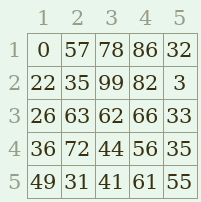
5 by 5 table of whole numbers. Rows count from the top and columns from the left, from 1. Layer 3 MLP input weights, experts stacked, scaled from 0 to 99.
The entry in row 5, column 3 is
41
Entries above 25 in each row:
4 3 5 5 5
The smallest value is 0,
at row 1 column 1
